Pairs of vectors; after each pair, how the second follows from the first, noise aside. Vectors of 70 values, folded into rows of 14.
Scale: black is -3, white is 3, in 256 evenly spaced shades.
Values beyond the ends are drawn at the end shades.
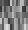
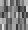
shuffled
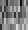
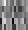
shuffled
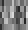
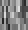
wrapped around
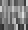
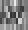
wrapped around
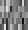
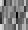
wrapped around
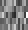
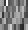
wrapped around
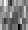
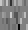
partly zeroed
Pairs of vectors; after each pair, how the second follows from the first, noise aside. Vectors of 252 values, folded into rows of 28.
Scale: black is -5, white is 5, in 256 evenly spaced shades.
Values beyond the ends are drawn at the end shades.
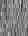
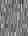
sign-scrambled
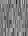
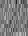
sign-scrambled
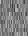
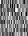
scaled up
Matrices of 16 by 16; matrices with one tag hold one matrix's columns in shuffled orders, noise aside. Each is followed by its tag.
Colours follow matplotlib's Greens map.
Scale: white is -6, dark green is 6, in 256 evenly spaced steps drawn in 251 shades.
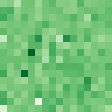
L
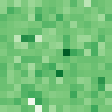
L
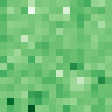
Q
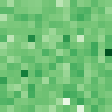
L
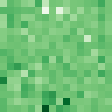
Q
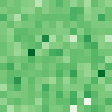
L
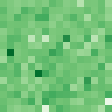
L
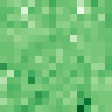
Q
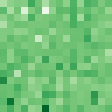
Q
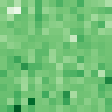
Q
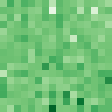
Q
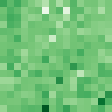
Q
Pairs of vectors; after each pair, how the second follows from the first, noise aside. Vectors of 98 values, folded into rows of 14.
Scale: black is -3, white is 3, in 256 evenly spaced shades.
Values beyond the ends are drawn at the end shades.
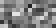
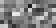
copied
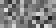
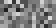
reversed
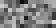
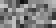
copied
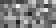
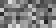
shuffled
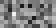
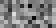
copied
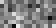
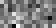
copied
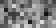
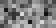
copied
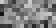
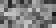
reversed
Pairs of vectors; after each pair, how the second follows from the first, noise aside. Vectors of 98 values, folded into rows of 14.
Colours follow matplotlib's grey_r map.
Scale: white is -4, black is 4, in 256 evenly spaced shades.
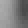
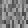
shuffled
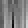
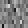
shuffled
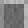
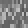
shuffled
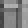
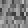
shuffled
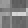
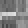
reversed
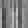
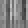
reversed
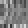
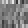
reversed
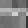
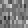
shuffled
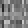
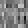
reversed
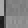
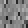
shuffled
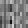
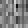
reversed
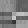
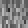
shuffled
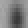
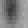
reversed
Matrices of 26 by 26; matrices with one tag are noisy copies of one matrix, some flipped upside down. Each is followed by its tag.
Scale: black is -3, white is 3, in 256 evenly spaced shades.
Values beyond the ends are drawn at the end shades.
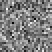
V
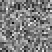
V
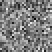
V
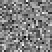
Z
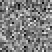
V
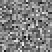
Z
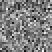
V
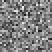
Z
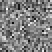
V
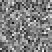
V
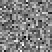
Z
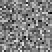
Z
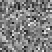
V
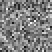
V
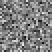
Z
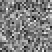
V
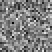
V
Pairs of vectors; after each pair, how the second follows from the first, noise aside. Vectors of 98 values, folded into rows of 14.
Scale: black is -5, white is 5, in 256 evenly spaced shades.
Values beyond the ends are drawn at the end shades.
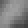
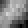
scaled up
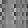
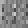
sign-scrambled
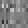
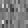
sign-scrambled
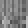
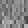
sign-scrambled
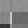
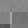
shrunk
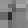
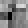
scaled up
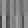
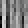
scaled up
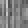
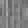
shrunk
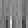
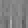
shrunk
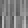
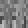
sign-scrambled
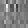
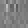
shrunk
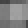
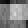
scaled up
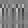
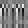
scaled up
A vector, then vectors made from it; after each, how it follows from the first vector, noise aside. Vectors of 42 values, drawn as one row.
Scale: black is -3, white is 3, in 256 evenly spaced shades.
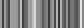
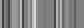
partly zeroed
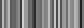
negated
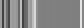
partly zeroed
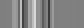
partly zeroed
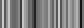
negated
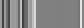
partly zeroed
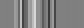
partly zeroed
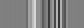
partly zeroed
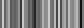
negated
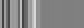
partly zeroed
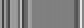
partly zeroed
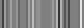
partly zeroed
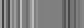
partly zeroed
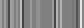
partly zeroed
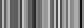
negated
